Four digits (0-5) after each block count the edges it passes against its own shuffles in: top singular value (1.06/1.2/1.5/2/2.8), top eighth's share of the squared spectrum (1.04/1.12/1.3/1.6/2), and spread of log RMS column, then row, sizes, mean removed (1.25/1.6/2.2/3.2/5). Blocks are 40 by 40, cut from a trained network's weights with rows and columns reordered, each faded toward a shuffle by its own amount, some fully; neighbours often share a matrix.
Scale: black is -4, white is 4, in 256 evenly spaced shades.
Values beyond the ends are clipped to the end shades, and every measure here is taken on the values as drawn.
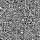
2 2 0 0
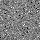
0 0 0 0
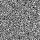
0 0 0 0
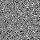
1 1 0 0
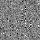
3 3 1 1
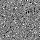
1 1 0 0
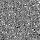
1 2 0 0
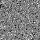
1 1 0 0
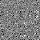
3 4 1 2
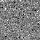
2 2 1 0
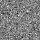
1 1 0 0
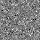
2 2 0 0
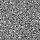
1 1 0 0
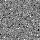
0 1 0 0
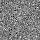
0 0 0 0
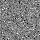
0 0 0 0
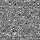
1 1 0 0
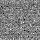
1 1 0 0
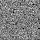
0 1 0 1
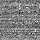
3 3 1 1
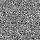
0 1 0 1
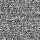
1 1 1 0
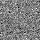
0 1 0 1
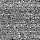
3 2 0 0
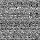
3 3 1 1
